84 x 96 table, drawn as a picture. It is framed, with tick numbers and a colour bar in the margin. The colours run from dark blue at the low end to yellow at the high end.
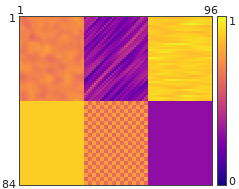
The table splits into 2 rows of 3 panels. Panel 1,1: high, blotchy, faint in contrast. Panel 1,2: low, slanting up to the right. Panel 1,3: very high, streaked across, faint in contrast. Panel 2,1: very high, flat. Panel 2,2: high, checkered. Panel 2,3: low, flat.
